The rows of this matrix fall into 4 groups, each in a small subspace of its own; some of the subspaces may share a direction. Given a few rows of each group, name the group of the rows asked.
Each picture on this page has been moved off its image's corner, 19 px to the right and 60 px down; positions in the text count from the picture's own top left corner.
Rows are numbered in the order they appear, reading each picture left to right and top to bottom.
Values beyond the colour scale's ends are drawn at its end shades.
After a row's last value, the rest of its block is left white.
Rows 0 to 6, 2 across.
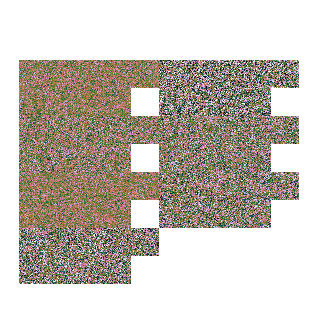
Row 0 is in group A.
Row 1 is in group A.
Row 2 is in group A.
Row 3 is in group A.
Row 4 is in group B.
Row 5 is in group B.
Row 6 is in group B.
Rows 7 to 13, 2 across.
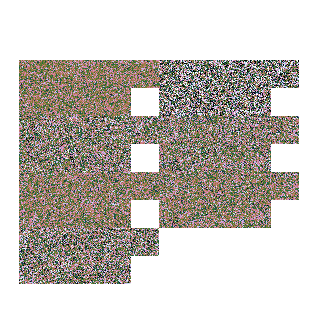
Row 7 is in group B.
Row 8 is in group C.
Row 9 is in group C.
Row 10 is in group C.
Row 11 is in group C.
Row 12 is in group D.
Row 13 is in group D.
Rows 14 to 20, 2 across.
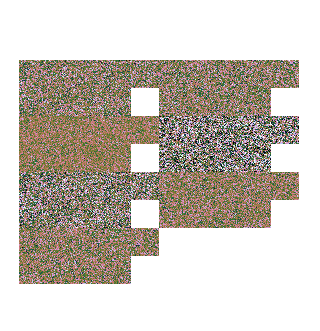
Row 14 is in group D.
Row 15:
B
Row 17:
C
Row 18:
D
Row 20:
C
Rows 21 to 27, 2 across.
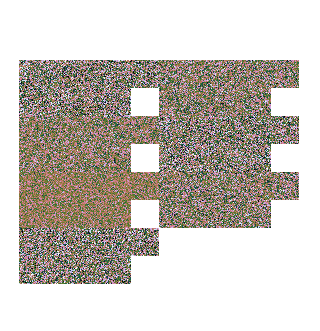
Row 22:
C
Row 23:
C
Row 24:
D
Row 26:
B
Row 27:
A
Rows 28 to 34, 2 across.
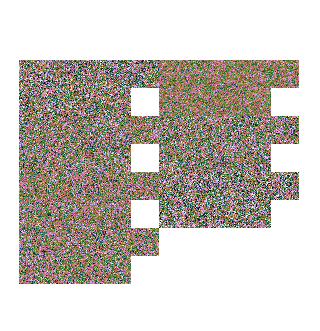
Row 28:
B
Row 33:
A
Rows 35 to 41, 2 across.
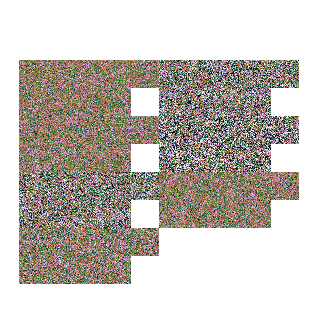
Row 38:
C
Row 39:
D
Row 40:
A
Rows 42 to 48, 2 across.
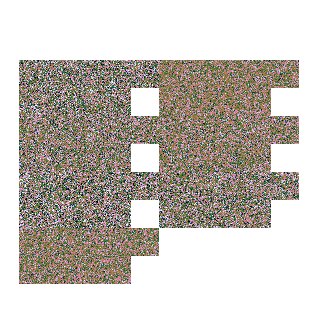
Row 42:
A
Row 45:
D
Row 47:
B
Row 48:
A
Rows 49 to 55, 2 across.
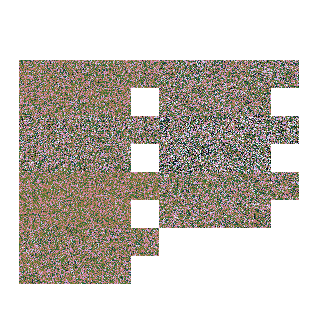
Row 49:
A
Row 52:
D
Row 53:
B
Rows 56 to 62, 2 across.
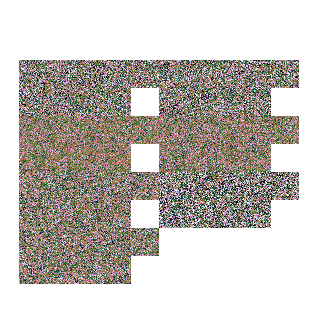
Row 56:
B
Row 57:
D
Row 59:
A
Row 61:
D
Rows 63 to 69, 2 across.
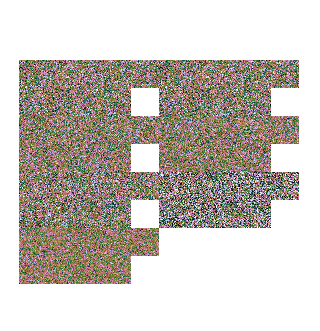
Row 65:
B
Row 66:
C
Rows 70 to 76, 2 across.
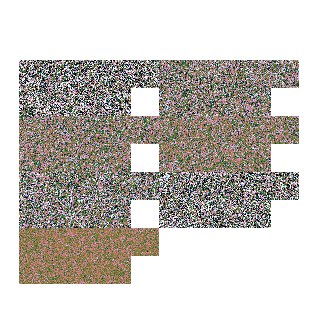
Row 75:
D
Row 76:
D
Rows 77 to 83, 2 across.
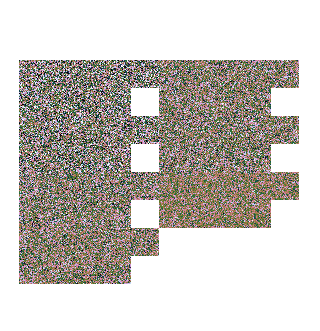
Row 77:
B
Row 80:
C
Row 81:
D
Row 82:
C
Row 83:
D
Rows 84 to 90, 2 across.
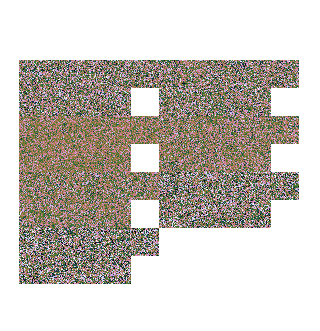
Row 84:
B
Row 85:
B
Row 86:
D
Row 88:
A
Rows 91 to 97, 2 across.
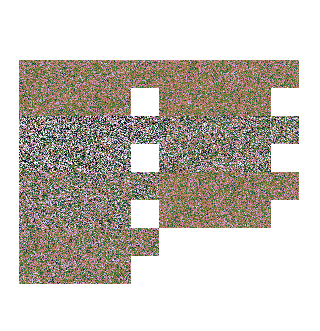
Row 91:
D
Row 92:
A
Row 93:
B
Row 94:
D
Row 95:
B
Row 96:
A
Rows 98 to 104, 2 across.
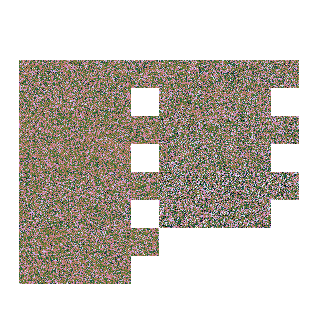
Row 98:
C
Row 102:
D
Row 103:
A
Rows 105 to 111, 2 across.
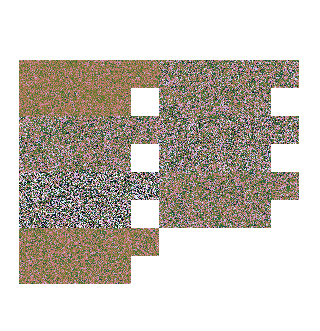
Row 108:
A
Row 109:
B
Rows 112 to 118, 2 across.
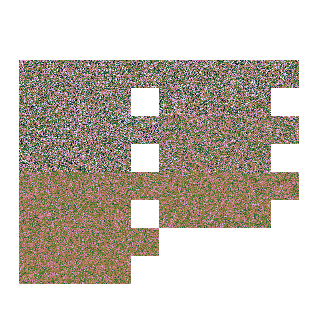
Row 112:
A
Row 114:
B
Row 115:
B
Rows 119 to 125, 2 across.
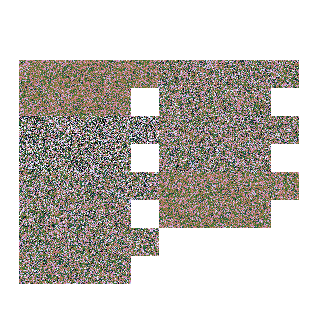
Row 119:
D
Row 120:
D
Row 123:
A
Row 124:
C
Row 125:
B
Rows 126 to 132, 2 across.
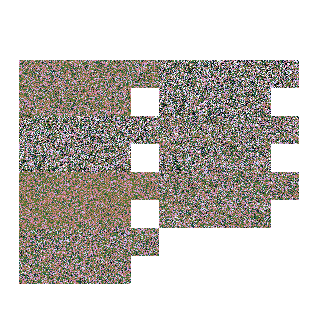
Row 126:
C
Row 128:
A
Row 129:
A
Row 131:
C
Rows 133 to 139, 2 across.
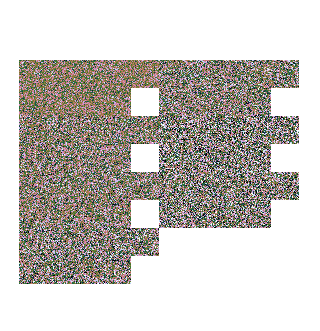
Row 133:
C
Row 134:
B
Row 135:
A
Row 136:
B
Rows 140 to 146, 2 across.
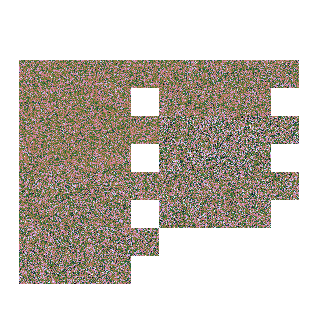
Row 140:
B
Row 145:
A
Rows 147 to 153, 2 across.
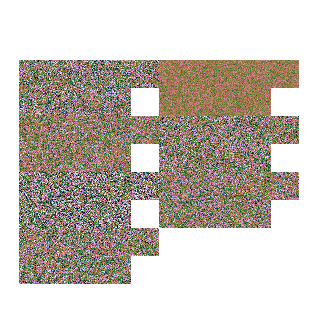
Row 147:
A
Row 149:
D
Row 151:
B
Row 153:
A
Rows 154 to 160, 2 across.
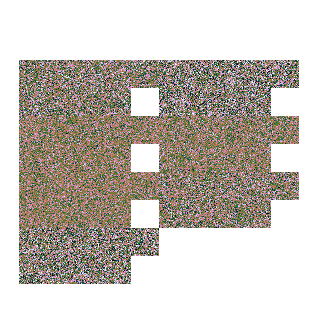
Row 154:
D
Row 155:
A
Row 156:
D
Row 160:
C
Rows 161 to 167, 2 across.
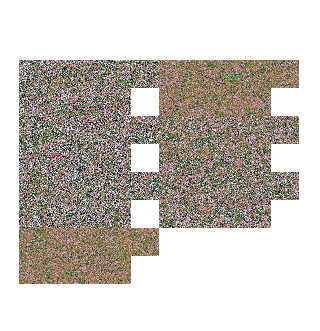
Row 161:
D
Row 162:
D
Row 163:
B
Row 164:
C
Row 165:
A
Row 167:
B
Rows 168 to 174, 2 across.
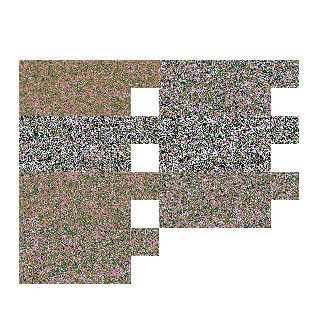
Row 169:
B
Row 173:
D
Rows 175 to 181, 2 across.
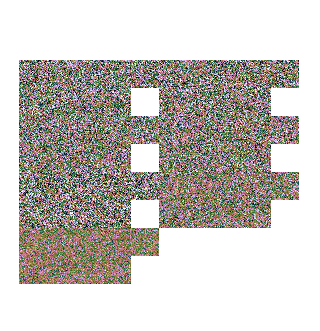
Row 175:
D
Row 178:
B
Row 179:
C
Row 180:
C
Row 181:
D
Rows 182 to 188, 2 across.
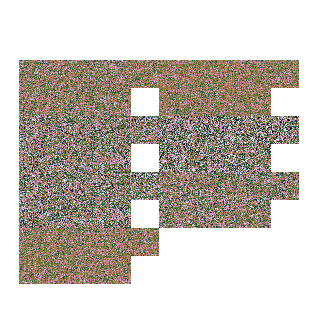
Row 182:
C
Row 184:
D
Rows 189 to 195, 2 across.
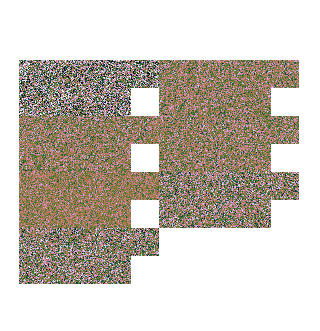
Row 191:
A
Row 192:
A
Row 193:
B
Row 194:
A
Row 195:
B
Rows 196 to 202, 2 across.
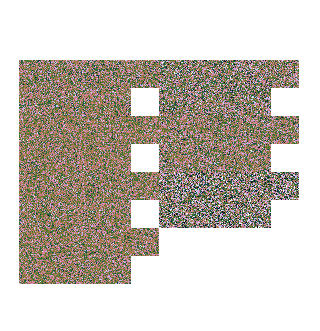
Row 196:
A
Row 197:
C
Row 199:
B
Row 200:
A
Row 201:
B
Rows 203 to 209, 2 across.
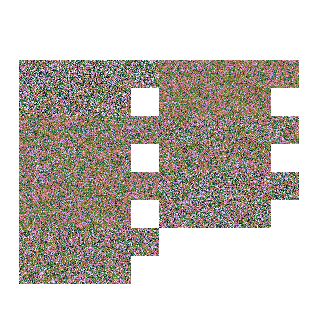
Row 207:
B
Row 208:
B
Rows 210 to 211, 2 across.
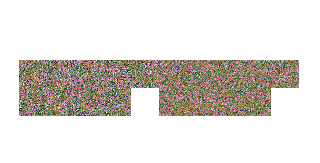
